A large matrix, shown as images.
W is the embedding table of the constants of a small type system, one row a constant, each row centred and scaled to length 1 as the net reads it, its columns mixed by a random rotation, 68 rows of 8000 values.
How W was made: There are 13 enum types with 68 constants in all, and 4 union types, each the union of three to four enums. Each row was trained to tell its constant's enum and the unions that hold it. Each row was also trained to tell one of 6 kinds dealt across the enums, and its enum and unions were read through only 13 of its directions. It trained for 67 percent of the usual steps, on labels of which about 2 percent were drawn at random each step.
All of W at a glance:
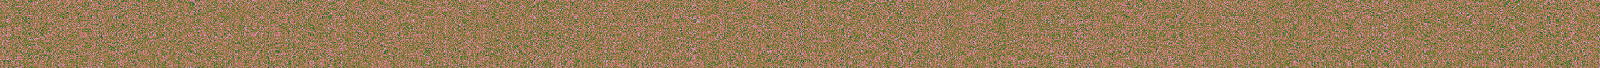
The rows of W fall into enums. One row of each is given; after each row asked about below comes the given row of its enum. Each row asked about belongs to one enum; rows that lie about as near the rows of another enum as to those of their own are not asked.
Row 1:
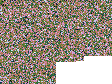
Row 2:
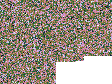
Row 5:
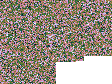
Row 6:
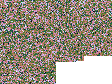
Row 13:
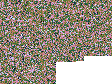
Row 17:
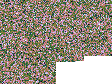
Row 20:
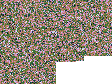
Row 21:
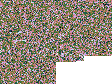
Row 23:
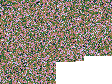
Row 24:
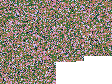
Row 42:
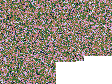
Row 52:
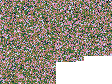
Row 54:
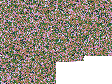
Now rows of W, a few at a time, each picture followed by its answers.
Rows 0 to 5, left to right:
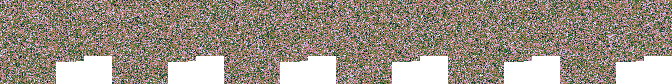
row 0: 6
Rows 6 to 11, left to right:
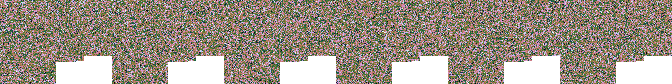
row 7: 52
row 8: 17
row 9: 5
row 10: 52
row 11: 6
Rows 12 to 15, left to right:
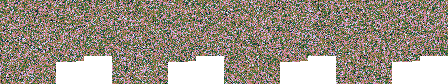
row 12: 13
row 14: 54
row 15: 24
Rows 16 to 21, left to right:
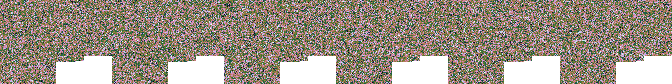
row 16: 17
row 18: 17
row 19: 21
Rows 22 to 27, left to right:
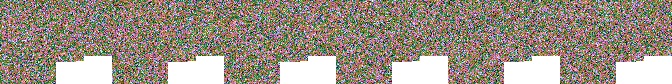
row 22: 21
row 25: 1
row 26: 23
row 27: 1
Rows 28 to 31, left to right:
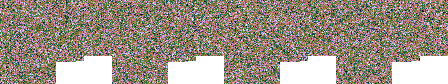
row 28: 6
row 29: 20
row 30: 17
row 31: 42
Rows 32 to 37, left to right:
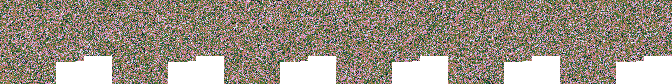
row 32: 21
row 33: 17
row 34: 54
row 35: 54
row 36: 21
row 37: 24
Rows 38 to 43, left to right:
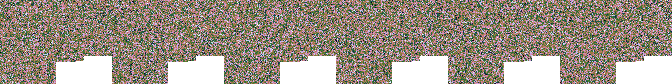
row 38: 2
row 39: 24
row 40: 21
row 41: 54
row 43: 23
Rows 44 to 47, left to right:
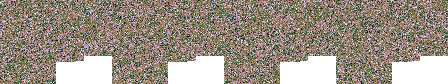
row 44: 21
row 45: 17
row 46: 2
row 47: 42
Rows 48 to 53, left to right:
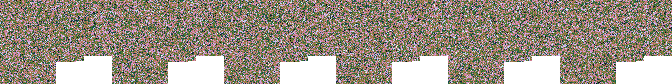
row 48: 23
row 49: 6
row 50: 23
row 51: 52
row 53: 54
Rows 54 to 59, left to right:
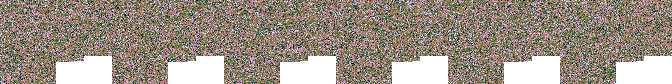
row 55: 23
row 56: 5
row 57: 6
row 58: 5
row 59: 6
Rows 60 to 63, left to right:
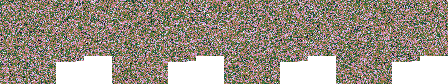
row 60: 42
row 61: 42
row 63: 5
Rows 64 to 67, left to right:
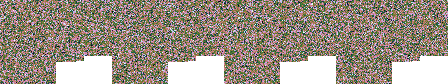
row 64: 5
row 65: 52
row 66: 5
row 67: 54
